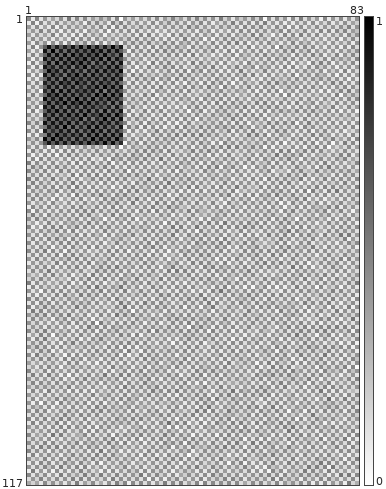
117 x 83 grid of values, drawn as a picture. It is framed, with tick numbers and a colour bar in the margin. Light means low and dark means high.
In the top left lies a patch that is higher than the rest. Overall the values sit about 30% of the way up the scale. The top left is the ninth with the highest average.
